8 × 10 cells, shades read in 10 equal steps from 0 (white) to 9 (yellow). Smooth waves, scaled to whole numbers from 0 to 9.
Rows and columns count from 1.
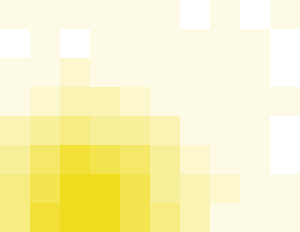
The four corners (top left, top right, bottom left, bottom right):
1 1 5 1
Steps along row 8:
up up same down down down down same same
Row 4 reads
1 2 3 3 2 1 1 1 1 1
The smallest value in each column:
0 1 0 1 1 1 0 1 0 0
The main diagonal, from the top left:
1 1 2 3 4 4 3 1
